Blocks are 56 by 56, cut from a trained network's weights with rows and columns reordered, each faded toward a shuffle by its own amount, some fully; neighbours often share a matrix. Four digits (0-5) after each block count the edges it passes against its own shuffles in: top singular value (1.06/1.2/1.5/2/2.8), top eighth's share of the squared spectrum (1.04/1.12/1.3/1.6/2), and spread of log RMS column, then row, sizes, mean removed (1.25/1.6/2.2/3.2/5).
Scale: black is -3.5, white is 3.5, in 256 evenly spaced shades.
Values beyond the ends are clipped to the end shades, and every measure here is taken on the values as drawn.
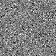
2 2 1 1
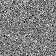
0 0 0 0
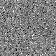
1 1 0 0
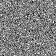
0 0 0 0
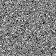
0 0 0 0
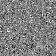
2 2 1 1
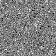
2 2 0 0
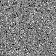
0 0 0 0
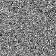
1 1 0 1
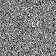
2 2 0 1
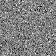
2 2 0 1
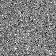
1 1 0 0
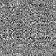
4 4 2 2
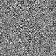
3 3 1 1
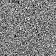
1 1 0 0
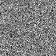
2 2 0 0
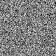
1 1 0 0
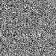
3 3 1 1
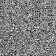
2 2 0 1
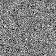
1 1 0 0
